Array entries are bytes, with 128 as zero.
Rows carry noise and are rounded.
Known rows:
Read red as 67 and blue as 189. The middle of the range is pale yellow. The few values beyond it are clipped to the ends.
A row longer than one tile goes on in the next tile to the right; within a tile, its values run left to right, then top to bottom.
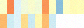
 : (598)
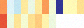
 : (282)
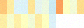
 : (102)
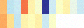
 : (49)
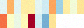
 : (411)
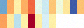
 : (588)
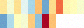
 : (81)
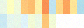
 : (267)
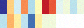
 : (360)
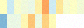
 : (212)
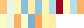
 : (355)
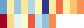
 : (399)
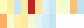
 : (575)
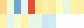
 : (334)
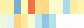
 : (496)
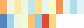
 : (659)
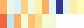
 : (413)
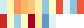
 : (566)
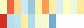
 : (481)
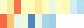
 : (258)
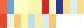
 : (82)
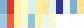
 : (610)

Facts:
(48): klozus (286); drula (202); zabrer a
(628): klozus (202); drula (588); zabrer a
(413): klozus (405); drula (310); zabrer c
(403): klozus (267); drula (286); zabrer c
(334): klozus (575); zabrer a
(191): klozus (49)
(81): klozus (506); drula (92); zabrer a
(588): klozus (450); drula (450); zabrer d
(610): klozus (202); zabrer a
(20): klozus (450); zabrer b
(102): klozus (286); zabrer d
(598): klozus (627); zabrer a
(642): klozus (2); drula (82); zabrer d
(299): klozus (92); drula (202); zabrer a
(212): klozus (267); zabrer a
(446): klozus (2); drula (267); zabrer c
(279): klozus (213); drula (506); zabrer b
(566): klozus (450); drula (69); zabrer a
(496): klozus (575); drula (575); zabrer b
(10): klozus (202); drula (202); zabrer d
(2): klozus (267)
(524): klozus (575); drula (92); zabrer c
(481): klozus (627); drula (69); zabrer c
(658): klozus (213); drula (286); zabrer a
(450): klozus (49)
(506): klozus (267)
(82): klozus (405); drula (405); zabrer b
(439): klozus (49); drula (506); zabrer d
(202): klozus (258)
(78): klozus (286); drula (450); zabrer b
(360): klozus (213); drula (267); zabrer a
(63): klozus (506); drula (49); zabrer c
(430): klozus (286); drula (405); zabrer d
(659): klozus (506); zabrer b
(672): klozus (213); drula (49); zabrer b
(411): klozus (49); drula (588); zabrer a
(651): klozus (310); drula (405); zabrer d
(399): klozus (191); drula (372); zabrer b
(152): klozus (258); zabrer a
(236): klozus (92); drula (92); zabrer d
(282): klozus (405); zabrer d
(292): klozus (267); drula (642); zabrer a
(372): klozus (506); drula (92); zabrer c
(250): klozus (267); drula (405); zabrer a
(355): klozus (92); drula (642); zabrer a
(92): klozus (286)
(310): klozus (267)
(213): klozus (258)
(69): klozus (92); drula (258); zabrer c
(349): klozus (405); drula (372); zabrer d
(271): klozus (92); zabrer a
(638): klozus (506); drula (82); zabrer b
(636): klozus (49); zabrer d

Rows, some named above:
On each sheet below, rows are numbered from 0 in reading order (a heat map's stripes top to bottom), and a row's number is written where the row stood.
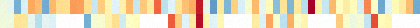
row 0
(524)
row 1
(2)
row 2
(450)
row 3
(355)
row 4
(286)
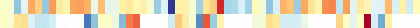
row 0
(524)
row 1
(638)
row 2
(658)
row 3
(524)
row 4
(411)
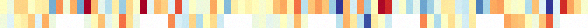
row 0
(310)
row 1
(299)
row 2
(598)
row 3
(267)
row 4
(360)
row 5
(439)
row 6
(92)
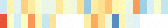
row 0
(636)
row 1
(213)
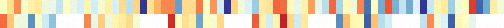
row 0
(258)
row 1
(349)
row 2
(405)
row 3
(20)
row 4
(672)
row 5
(279)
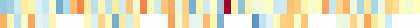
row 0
(439)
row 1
(430)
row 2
(69)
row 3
(403)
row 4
(78)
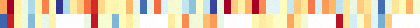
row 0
(10)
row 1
(202)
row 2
(236)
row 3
(48)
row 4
(191)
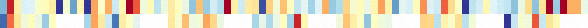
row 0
(628)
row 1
(360)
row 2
(271)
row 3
(506)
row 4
(152)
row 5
(49)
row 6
(446)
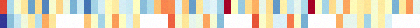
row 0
(63)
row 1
(439)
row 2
(69)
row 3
(69)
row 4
(627)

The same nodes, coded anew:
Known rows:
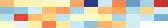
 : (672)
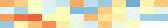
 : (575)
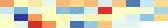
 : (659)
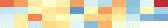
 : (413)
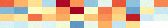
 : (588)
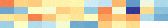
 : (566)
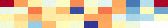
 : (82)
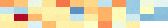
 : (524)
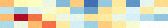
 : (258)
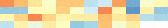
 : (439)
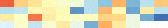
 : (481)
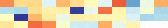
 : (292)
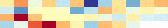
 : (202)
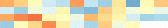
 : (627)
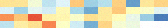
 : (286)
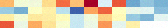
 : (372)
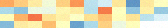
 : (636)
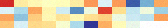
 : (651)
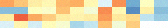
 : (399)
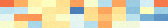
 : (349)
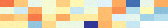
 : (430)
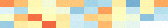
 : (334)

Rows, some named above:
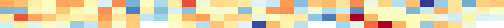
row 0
(399)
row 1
(48)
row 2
(202)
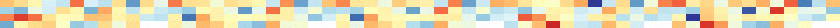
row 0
(191)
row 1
(403)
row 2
(403)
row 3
(152)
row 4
(638)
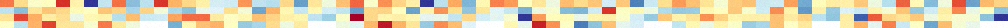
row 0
(628)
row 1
(49)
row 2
(10)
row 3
(659)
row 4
(439)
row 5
(355)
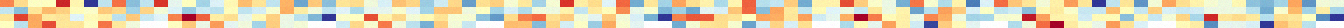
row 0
(628)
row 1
(92)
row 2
(102)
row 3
(236)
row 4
(450)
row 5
(405)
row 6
(610)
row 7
(69)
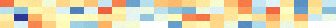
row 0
(446)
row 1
(20)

